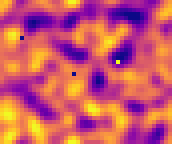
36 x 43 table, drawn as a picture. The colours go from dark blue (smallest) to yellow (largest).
The top right is the ninth with the lowest average. The bottom left is the ninth with the highest average. Three lone cells stand out: one far higher and two far lower than their neighbours. No single row or column stands out from its neighbours.
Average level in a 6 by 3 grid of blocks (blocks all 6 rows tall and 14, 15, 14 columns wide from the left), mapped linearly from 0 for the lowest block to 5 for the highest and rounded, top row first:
110 | 232 | 412 | 223 | 342 | 531
